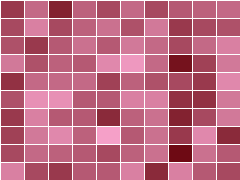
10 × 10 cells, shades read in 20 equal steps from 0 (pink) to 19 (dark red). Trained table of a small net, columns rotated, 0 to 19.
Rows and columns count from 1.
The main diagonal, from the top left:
13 4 9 9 12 4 6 13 6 11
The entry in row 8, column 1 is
12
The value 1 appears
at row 4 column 6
